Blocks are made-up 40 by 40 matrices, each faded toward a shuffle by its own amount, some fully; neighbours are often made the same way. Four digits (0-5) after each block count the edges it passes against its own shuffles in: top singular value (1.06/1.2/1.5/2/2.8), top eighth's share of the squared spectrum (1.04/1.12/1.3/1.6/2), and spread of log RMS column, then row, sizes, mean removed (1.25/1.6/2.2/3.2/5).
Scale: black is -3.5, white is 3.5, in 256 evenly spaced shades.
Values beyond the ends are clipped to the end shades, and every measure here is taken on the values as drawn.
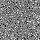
0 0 0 0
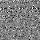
1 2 0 2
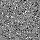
1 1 0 0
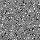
0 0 1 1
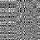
4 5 3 3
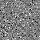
2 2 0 0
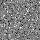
0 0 0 0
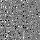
2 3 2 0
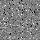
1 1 1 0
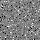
0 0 0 0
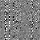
3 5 3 1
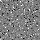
0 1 0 0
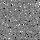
0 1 0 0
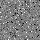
0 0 0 0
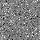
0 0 0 0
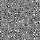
2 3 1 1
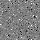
1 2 1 0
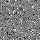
1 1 1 0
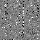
3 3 2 0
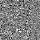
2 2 2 1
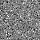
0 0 0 0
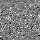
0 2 1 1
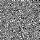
1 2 2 1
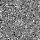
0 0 1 1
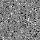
1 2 1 0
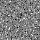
0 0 0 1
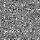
1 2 2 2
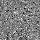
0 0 1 0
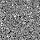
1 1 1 1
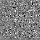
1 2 2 2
